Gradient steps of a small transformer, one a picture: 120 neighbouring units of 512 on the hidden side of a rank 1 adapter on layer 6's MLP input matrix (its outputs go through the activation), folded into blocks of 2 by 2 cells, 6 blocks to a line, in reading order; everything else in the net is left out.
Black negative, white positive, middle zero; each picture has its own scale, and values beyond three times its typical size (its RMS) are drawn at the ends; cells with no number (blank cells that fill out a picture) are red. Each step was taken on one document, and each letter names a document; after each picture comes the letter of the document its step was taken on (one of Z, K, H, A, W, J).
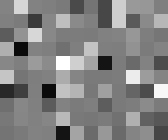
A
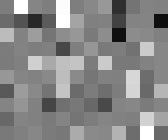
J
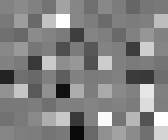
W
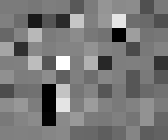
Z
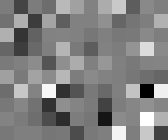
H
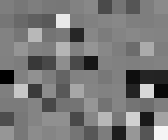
W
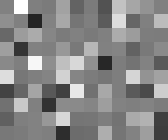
A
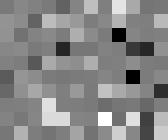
W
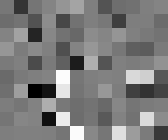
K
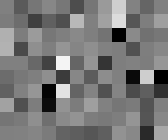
Z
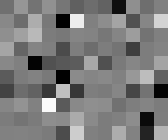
Z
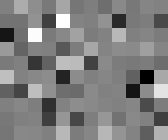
K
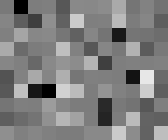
H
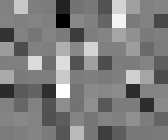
A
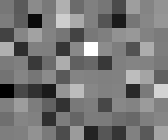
J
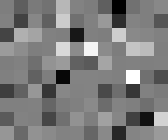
W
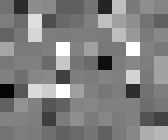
Z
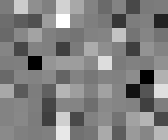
K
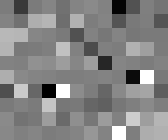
H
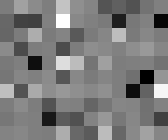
K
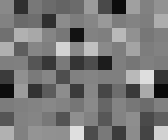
W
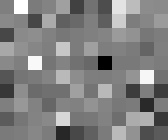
A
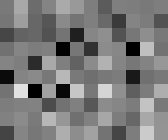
K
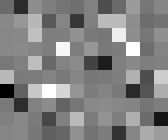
Z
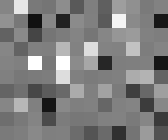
A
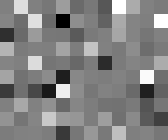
A
